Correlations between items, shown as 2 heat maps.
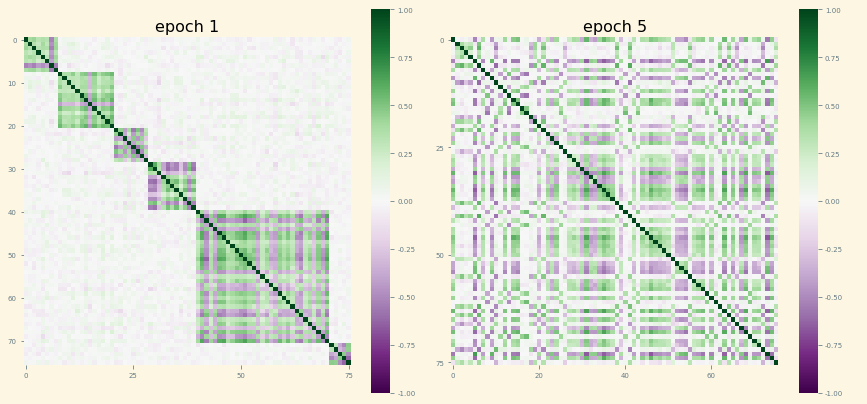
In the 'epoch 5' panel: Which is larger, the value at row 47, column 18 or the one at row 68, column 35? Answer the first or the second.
the second
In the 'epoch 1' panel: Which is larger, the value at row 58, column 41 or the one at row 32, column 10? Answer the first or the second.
the second
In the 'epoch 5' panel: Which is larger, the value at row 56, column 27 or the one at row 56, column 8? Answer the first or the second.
the first
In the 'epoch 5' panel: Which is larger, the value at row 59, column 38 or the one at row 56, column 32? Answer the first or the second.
the first
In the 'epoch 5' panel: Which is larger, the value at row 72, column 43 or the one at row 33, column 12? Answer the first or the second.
the first
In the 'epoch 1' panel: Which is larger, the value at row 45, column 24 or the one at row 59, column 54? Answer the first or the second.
the first
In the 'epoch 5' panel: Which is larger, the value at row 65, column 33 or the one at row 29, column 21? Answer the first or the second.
the second
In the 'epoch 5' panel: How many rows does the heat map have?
76
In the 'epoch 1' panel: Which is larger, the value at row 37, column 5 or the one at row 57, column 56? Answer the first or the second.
the first
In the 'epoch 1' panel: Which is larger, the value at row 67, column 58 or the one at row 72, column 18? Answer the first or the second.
the first
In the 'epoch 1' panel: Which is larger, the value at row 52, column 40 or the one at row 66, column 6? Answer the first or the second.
the first
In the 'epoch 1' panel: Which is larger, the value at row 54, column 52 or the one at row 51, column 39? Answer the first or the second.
the second
